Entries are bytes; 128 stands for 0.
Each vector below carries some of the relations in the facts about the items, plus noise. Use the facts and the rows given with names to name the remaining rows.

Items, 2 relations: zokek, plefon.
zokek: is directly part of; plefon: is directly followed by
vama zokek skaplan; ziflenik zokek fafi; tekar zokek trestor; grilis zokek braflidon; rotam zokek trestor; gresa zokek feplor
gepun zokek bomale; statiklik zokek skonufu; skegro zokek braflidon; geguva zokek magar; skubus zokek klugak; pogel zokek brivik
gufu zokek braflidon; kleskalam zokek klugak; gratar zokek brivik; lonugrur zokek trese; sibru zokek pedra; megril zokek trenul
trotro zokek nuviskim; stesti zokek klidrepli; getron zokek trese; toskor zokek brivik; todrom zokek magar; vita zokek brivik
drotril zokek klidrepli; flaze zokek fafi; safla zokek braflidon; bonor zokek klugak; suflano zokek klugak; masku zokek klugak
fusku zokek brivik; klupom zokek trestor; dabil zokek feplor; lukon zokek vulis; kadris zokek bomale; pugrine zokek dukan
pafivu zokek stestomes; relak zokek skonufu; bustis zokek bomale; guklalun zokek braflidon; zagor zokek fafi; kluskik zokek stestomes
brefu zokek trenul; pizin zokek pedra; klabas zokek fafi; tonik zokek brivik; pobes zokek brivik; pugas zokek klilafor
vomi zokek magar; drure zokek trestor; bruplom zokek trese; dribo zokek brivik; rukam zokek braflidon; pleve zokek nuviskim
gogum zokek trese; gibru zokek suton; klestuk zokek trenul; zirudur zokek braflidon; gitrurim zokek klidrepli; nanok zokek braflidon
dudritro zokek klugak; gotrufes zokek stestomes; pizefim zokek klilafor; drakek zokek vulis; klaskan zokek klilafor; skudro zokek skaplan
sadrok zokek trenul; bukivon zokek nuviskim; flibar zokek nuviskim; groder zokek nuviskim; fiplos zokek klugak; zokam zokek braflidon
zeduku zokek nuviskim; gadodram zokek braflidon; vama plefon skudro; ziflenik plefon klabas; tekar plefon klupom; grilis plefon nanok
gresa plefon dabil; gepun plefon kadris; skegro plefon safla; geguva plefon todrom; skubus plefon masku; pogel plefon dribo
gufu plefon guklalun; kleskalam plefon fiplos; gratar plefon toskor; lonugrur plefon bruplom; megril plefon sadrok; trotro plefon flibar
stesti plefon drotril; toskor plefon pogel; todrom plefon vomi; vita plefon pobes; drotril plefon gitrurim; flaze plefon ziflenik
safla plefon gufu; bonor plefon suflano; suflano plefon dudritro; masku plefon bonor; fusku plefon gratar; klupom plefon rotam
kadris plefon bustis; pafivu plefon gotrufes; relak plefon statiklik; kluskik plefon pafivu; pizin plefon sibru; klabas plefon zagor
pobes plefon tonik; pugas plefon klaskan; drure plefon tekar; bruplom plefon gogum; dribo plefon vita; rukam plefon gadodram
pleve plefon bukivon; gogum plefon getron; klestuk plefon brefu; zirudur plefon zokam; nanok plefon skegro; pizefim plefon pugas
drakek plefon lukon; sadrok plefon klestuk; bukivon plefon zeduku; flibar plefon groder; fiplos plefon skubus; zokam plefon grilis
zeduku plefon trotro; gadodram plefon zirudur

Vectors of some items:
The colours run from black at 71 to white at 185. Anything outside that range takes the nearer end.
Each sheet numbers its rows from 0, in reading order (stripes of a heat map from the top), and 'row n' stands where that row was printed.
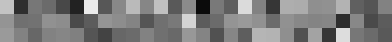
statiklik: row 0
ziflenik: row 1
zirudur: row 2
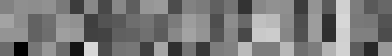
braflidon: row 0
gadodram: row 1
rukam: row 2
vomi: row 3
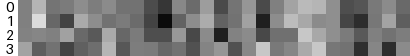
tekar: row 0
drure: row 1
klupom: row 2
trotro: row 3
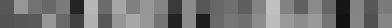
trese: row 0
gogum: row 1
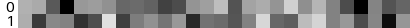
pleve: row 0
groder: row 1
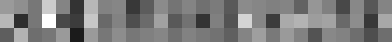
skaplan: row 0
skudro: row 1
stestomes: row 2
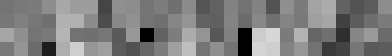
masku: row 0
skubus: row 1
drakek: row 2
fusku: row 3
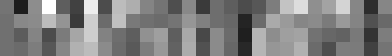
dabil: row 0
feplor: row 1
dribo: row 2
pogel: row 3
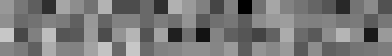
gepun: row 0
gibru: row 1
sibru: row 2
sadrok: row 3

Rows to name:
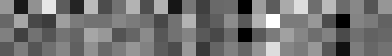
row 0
lukon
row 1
lonugrur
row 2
kadris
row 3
bruplom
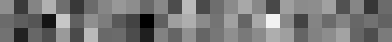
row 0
klabas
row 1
geguva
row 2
todrom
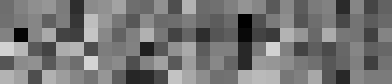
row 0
fafi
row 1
bomale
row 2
bustis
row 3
pizin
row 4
brivik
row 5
vama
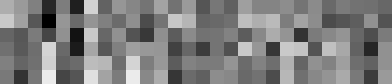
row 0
skonufu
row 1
relak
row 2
magar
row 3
gotrufes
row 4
klestuk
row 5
brefu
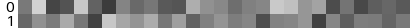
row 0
kluskik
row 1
trenul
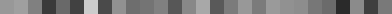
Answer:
nuviskim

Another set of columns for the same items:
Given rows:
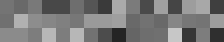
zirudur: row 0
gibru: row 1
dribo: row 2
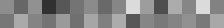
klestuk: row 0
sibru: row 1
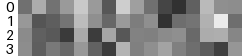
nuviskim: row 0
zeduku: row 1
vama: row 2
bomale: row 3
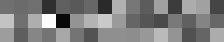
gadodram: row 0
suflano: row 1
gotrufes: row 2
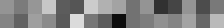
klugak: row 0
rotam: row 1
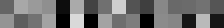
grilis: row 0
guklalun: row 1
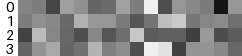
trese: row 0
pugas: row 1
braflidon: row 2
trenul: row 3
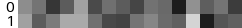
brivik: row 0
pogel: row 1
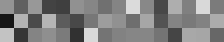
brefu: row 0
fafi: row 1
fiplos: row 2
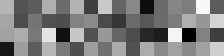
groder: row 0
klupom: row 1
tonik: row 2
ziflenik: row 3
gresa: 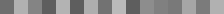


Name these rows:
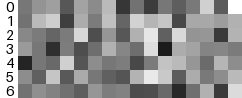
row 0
drure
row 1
megril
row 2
lonugrur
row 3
getron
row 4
zagor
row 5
sadrok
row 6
trestor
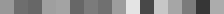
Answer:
gogum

